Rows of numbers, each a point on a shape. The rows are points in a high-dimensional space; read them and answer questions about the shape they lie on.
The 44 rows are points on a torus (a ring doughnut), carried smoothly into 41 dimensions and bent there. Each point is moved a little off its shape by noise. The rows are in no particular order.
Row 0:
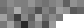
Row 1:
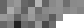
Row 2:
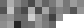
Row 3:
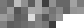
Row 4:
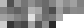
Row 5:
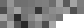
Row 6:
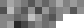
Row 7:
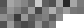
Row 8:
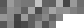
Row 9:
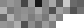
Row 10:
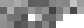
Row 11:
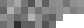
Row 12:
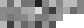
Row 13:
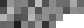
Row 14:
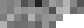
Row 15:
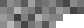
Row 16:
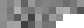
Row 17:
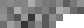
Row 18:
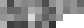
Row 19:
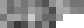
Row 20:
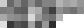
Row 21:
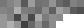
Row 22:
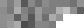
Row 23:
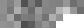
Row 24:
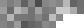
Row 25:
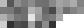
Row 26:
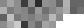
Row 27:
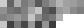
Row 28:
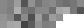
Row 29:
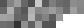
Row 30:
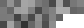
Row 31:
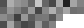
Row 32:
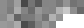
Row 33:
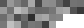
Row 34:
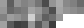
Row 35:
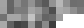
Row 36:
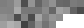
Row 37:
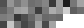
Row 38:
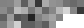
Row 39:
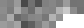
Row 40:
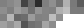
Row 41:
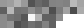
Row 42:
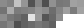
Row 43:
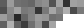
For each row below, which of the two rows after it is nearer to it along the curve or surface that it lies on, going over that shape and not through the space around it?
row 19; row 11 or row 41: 41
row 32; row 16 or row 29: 16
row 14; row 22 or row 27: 22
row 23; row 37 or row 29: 37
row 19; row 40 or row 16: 40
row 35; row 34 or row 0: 34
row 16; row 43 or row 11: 43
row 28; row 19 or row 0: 0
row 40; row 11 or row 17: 17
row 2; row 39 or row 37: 37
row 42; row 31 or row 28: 31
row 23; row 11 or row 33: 33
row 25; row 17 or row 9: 9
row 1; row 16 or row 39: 16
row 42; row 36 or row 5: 5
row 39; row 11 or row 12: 12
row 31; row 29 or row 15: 29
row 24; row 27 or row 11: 27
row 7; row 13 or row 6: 13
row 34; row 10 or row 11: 10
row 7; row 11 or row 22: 11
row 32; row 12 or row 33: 33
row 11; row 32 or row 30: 30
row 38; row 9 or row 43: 9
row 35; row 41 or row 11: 41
